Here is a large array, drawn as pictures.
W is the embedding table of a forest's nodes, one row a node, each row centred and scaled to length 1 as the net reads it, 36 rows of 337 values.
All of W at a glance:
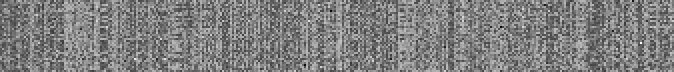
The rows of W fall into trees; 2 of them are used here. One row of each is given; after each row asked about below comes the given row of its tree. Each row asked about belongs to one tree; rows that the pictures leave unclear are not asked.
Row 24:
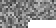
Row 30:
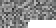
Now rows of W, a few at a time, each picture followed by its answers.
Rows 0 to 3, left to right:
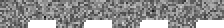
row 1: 24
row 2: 30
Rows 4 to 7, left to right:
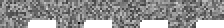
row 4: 30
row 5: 30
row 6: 24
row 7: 24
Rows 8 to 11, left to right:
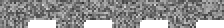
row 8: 30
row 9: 24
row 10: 30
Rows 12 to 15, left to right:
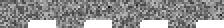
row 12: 24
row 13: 30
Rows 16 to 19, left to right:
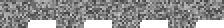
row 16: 24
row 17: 30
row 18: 24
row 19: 30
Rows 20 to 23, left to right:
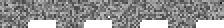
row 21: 24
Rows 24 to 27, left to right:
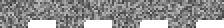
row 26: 30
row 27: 24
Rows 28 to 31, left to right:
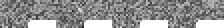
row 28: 24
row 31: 24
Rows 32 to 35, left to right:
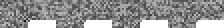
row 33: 24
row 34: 24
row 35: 30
